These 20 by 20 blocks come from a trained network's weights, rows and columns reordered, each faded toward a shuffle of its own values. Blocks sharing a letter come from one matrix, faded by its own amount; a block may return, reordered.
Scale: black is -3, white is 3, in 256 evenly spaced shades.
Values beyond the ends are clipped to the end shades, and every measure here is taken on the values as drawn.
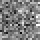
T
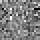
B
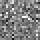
B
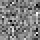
B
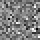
B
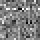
T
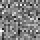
T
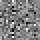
B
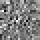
T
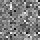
B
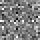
B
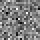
T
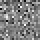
B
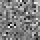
B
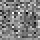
T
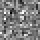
B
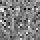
B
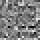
T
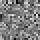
T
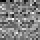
T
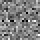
T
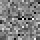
T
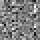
B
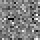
B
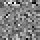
T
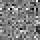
B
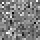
B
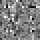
B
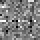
B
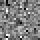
B
